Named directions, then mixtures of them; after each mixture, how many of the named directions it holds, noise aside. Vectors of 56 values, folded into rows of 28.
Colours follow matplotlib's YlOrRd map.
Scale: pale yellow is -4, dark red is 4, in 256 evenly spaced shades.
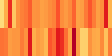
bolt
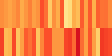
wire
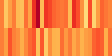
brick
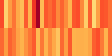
one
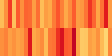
one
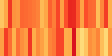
two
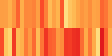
one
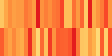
three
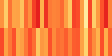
three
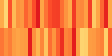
two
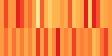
one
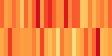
three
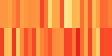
one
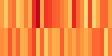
one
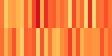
two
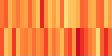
three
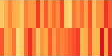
three
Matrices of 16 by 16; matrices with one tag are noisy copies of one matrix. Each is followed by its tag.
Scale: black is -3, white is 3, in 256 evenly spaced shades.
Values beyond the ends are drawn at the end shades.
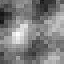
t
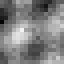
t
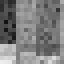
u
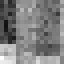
u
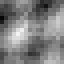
t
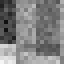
u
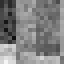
u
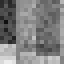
u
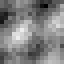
t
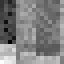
u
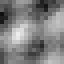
t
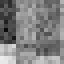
u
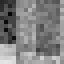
u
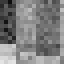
u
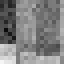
u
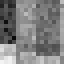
u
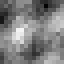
t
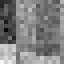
u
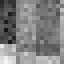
u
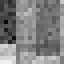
u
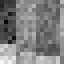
u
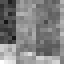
u
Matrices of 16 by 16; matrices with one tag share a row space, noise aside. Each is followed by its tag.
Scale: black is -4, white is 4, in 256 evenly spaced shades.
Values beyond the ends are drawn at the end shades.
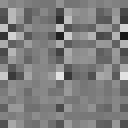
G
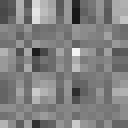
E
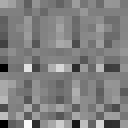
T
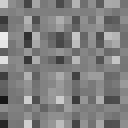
T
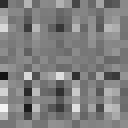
T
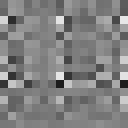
G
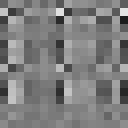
G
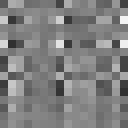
G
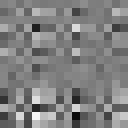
E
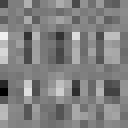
T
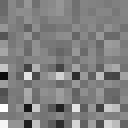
T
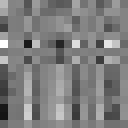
T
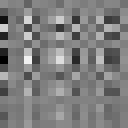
T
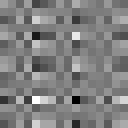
E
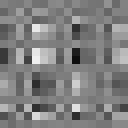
E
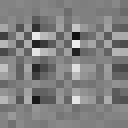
E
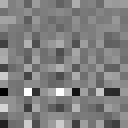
T
